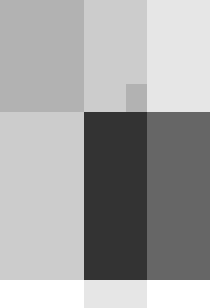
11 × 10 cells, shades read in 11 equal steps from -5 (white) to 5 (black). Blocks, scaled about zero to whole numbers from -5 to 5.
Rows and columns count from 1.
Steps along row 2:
same same same down same same down same same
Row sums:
-29 -29 -29 -28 0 0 0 0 0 0 -47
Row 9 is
-3 -3 -3 -3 3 3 3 1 1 1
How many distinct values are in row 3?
3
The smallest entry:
-5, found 7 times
